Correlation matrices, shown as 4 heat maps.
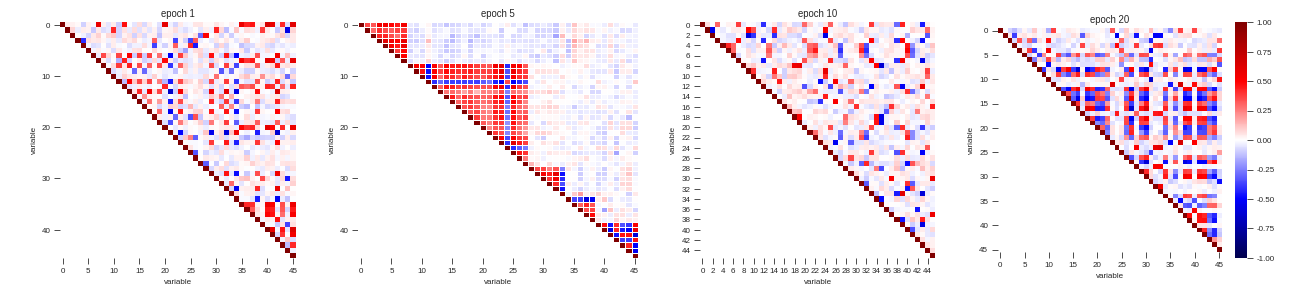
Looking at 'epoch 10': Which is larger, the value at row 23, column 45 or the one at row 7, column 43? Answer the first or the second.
the first
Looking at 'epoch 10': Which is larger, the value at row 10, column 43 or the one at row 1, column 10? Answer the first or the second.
the second
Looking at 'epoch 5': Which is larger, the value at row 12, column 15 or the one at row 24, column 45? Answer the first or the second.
the first
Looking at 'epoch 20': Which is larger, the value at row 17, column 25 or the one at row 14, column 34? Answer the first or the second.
the first
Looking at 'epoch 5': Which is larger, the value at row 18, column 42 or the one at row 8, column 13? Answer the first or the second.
the second
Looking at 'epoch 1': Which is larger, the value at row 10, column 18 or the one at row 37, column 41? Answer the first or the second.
the second
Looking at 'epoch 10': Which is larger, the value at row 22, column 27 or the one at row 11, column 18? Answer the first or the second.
the second
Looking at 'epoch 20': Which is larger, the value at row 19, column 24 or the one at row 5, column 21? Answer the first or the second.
the first
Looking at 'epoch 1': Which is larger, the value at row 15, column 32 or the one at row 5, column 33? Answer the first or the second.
the first
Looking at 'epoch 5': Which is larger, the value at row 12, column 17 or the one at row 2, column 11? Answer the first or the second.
the first
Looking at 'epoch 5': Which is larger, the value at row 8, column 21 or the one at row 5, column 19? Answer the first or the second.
the first
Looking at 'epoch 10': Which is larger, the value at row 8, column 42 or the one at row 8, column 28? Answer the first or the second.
the second
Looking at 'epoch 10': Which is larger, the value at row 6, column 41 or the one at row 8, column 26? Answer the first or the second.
the second
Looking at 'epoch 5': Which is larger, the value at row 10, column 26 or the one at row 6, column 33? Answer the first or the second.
the first
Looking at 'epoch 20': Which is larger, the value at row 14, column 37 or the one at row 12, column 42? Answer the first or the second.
the second
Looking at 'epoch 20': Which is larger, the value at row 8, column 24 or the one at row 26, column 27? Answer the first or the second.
the first
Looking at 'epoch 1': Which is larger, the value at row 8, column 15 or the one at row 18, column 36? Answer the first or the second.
the first
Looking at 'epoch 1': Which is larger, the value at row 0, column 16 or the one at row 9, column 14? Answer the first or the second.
the first
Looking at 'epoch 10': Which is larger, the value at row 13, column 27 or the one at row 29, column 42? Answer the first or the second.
the second
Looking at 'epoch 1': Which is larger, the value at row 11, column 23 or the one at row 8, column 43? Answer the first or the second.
the first
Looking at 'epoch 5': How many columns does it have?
46
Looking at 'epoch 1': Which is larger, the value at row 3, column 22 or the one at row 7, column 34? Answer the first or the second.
the second
